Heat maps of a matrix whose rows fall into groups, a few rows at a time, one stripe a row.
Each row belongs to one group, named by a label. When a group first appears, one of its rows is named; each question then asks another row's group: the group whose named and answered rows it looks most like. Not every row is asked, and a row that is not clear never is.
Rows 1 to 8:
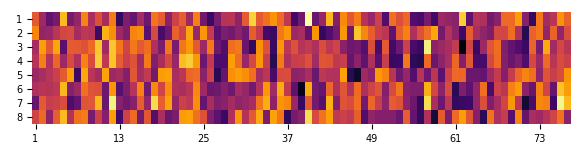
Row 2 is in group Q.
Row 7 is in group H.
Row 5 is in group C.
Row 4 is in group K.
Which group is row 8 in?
K
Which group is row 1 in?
H
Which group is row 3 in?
K
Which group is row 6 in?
H
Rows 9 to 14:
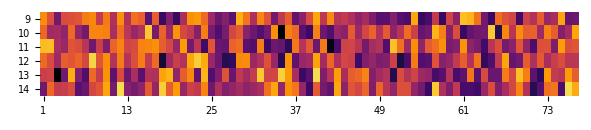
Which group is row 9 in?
K
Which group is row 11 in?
Q
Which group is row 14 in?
H
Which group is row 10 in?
H
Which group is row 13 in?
H
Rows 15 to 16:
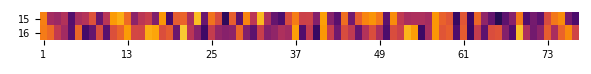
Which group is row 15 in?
Q
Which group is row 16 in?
Q
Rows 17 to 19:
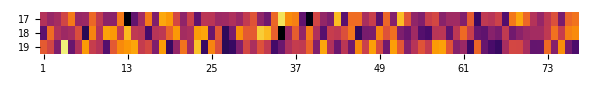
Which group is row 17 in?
H
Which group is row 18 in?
C
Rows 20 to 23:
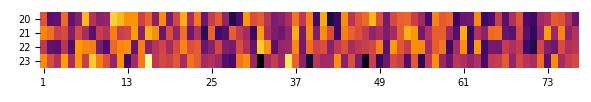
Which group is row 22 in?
Q
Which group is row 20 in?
Q
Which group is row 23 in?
K
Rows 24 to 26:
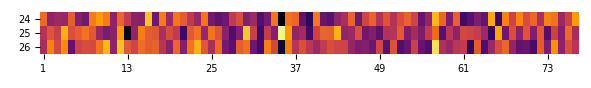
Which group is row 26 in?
K
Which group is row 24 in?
H
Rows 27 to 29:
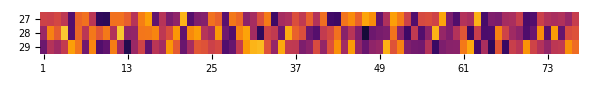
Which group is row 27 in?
Q
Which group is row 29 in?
C
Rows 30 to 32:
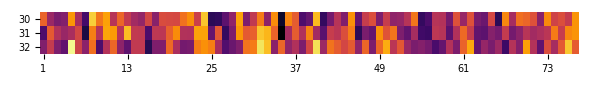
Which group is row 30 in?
H
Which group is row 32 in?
C
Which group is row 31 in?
C
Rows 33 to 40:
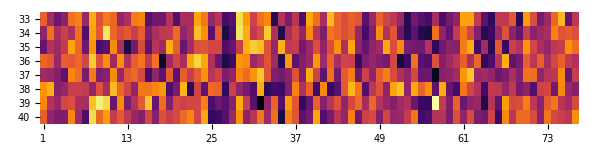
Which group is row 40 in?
H
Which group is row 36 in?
K
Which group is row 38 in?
Q
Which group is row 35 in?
C
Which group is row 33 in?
C
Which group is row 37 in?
C
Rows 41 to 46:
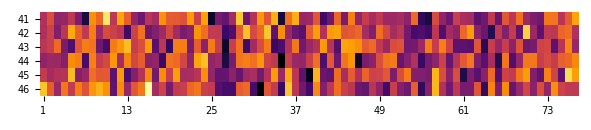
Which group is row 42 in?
C
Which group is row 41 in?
H
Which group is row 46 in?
K
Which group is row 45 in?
H
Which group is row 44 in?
C
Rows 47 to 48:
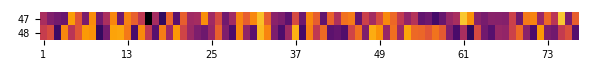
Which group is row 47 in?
C
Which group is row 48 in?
Q
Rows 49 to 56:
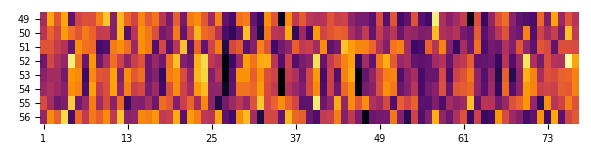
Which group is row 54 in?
C
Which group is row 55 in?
H
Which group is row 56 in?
K
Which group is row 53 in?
C
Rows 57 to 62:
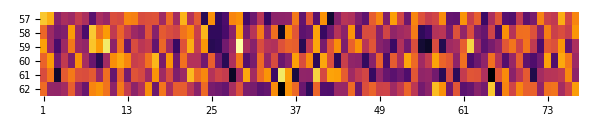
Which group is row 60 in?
Q
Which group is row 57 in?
Q
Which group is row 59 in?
H
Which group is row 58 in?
H
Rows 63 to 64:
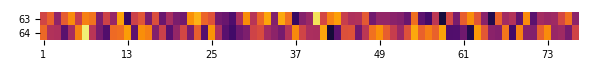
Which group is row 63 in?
K
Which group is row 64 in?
Q
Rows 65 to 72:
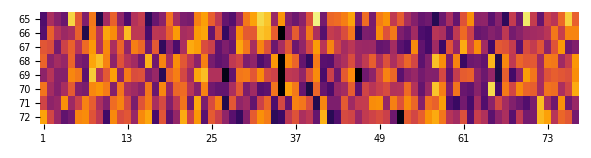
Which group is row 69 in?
C
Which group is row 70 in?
H
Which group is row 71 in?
Q
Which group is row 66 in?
C
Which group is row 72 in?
Q
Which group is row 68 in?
H
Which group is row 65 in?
C
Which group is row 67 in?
K
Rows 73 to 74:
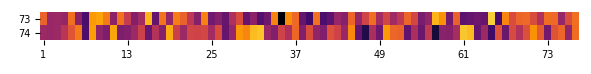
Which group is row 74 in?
C
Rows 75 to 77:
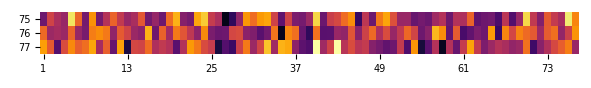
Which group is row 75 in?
C
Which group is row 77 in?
K
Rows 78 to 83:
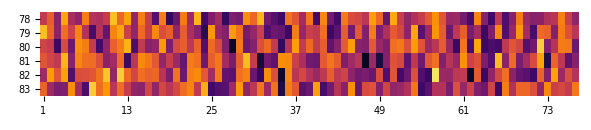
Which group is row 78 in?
Q
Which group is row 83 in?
H
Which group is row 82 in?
K
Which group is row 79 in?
Q
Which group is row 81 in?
K
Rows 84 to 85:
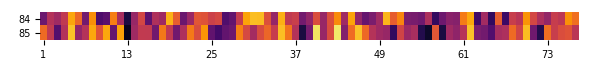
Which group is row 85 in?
H
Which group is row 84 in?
C
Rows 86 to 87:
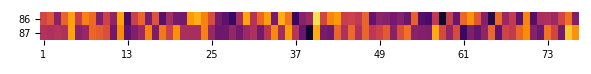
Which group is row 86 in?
K
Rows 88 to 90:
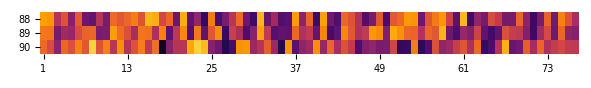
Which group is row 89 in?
Q
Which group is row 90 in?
K
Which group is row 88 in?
Q
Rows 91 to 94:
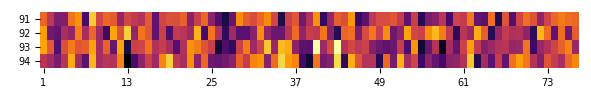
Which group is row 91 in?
C
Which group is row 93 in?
K
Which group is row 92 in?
Q
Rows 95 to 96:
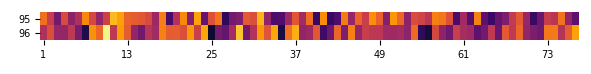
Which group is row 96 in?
H
